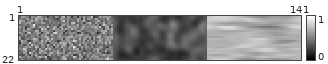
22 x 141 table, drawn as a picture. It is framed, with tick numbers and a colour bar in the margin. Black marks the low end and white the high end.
It is made of 1 by 3 panels. Panel 1,1: middling, fine-grained, strong in contrast. Panel 1,2: low, blotchy. Panel 1,3: high, streaked across.
